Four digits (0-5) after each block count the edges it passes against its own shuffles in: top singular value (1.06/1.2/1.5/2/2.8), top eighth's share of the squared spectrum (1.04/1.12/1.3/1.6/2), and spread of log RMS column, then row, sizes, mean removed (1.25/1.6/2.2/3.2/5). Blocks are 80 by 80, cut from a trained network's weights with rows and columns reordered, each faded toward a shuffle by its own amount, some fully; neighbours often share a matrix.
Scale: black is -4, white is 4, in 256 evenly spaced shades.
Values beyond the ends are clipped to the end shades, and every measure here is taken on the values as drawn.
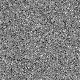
0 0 0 0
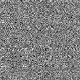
3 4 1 2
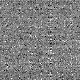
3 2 2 1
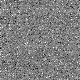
1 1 1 0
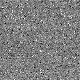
1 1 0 0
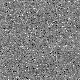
0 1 0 0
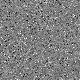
0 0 0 0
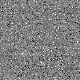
1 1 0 0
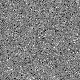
0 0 0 0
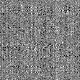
3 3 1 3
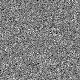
1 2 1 0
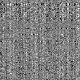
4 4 1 3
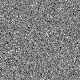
0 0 0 0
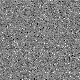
0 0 0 0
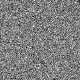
2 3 1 1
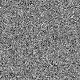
2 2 0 1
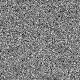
1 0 0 0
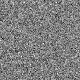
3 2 0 1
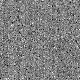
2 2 0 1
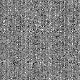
3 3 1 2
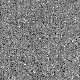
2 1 0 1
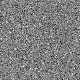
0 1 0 0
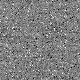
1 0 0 0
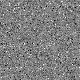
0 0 0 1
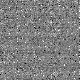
2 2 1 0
